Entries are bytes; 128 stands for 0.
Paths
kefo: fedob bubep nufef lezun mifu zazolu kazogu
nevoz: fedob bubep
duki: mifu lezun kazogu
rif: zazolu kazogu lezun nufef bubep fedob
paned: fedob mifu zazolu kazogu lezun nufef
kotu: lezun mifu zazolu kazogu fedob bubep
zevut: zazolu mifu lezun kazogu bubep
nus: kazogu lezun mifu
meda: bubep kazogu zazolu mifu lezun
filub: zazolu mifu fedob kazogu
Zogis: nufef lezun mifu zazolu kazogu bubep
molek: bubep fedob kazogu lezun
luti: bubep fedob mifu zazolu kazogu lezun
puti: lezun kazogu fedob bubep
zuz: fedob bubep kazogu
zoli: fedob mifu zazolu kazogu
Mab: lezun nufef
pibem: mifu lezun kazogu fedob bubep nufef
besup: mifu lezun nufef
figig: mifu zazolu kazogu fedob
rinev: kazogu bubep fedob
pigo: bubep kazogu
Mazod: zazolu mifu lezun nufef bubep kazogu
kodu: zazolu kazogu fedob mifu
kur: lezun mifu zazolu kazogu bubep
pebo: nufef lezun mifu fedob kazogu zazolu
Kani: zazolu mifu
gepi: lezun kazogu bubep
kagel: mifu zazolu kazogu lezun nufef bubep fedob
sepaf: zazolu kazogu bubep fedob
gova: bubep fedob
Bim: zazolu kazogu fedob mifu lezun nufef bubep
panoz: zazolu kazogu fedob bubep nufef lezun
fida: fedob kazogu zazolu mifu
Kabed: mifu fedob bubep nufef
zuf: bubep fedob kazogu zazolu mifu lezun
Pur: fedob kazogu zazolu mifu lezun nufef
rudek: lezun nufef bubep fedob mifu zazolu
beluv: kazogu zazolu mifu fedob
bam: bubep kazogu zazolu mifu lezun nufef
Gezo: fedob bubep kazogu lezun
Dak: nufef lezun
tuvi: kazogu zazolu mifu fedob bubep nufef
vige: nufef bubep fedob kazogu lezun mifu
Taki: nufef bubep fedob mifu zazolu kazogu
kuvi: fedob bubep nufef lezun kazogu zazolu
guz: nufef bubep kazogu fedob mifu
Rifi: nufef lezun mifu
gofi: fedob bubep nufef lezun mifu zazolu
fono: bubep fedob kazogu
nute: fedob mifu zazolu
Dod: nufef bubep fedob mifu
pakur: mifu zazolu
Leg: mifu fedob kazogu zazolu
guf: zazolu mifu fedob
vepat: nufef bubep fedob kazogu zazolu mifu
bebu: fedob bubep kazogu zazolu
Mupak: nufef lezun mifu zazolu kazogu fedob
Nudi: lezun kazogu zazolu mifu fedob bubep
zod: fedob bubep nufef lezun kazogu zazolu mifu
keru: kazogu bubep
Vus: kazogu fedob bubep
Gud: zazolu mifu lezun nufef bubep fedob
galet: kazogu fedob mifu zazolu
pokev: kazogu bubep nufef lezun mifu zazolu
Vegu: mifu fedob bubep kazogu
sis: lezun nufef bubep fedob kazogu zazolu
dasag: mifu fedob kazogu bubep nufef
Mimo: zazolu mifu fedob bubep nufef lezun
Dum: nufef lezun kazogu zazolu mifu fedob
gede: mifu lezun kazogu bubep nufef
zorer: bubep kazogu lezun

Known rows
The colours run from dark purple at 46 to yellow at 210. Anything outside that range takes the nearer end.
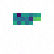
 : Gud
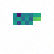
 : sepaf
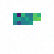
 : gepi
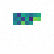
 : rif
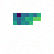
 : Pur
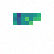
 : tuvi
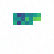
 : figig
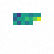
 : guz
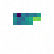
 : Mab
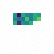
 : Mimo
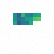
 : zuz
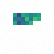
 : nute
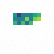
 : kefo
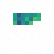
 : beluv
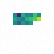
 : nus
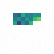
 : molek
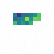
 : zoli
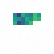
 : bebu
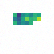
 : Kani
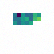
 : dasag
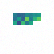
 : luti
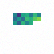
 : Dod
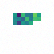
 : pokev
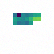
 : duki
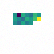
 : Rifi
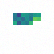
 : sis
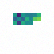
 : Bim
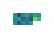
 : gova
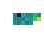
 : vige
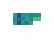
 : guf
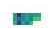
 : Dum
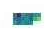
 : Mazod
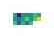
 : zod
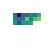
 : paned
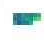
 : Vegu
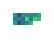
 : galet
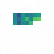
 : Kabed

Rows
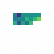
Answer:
zuf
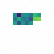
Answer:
rinev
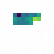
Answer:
besup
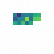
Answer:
Taki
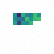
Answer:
gofi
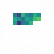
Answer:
Gezo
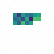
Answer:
kagel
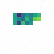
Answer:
Mupak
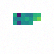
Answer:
zevut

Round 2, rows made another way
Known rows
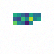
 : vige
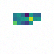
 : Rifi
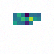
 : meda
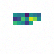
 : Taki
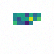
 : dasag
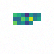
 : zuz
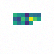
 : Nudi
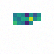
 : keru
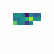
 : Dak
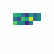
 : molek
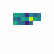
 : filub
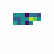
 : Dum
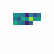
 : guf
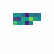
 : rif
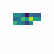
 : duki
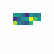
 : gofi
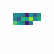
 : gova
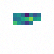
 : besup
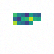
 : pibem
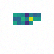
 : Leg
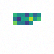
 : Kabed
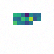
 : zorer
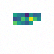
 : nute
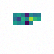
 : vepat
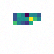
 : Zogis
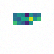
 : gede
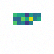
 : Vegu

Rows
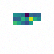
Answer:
pakur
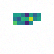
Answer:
fono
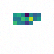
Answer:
pigo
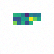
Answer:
kuvi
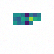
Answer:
beluv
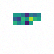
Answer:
sis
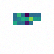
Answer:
bam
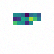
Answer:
kagel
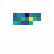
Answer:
kur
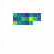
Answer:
galet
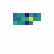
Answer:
sepaf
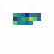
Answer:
paned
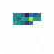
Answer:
Kani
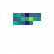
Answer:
Mazod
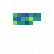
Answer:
Vus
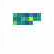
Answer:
nevoz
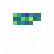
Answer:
Gezo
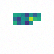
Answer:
tuvi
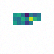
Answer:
fida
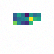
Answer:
pokev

